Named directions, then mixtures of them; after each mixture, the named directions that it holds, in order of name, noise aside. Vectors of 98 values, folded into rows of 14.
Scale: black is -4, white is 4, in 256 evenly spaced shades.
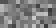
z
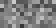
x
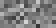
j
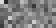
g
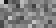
g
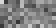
g, j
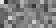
g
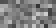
z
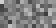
g, z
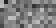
g, x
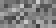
j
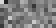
g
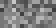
x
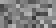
z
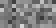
x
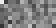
g, z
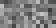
j, z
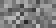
j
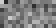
g, x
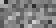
g, x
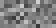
j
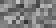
j, z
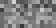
x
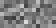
j
